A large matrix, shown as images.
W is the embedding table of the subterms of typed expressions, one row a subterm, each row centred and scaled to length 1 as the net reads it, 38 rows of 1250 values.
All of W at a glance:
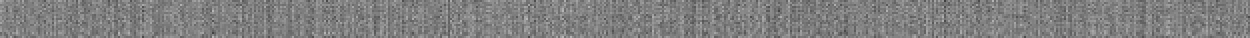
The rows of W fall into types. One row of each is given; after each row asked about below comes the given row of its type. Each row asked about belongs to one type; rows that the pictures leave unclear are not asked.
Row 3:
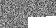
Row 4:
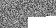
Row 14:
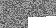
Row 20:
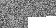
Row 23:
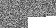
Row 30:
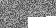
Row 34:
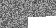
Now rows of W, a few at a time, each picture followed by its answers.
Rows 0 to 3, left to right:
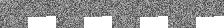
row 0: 20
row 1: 34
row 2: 20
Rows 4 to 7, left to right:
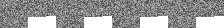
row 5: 23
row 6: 34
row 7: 20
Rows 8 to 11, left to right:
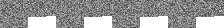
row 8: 14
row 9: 3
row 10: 14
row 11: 20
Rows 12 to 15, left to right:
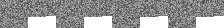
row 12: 4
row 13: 3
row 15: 34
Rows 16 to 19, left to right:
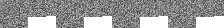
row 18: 30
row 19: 3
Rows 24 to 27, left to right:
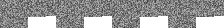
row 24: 4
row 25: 3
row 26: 30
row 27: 23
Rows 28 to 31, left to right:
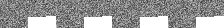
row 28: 30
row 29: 3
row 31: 34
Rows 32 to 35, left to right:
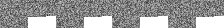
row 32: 23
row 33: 34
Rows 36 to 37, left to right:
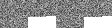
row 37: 14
